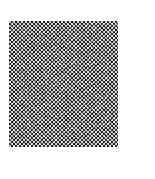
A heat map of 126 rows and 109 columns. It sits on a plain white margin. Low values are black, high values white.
Histogram: two levels. Slope: none. Average level on the scale: 50%. Grain: checkered. Odd rows or columns: none.
